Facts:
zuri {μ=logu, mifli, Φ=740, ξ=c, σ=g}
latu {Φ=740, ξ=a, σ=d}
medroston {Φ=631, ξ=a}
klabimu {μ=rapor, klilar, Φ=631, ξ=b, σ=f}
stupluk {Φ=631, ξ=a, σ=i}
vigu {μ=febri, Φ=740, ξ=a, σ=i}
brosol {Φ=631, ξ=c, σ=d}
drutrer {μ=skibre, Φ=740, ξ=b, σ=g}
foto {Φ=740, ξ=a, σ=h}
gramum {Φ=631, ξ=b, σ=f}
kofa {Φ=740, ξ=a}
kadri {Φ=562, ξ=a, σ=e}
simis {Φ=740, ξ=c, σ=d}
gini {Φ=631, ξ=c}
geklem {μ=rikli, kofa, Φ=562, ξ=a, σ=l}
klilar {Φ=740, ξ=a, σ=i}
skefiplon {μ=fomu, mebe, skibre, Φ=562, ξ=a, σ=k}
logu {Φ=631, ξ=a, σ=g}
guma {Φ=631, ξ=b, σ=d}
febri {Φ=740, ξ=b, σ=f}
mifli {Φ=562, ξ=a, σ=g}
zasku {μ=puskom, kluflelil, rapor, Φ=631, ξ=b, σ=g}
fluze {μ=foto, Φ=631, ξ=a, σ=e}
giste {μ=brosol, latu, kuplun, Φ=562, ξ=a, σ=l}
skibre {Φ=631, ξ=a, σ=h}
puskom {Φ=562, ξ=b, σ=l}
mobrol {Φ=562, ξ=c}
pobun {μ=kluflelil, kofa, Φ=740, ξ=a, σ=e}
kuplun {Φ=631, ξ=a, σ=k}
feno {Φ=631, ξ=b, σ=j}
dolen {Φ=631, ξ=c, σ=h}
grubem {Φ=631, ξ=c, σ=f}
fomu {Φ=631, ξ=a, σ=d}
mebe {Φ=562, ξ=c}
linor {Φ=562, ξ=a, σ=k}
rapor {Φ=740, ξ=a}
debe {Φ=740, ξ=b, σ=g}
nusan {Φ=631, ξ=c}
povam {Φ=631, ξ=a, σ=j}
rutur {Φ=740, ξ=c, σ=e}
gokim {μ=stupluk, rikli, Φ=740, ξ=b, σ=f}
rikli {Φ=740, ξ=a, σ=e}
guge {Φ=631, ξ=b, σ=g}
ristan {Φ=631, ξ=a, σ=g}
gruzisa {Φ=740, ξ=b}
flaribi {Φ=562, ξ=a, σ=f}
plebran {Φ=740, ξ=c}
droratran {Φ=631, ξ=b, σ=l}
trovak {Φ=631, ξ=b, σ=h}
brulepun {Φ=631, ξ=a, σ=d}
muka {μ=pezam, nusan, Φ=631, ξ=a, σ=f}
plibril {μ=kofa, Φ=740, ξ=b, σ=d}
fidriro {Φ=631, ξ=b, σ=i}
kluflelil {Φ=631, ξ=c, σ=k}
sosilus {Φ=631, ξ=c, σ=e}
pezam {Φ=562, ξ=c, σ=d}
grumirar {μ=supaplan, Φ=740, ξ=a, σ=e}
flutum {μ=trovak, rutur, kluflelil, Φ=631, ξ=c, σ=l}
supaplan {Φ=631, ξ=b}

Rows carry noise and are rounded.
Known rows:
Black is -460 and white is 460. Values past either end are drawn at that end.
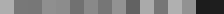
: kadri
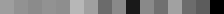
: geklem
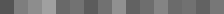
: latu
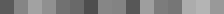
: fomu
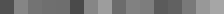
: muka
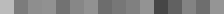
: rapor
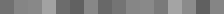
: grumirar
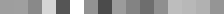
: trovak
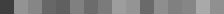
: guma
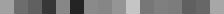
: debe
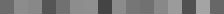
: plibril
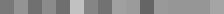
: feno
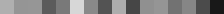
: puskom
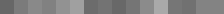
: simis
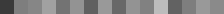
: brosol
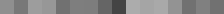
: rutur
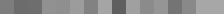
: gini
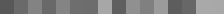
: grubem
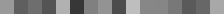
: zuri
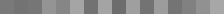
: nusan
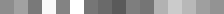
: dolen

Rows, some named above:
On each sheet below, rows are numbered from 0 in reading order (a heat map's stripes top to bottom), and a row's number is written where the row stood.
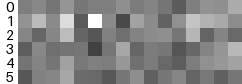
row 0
medroston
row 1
trovak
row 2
rikli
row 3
muka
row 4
medroston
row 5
latu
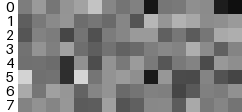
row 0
giste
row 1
sosilus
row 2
gramum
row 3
grumirar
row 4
gokim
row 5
skefiplon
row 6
rapor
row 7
pobun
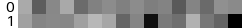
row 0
kofa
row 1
geklem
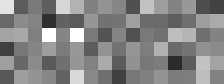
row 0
mebe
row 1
klabimu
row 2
foto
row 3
brosol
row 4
kluflelil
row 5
flutum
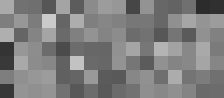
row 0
flaribi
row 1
povam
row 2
kofa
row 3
fidriro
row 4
droratran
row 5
pobun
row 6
vigu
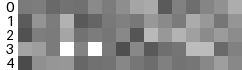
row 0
supaplan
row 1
fluze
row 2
sosilus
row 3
foto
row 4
brulepun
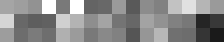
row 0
skibre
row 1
mobrol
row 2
pezam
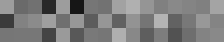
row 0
drutrer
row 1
brosol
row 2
febri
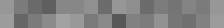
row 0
gruzisa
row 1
plebran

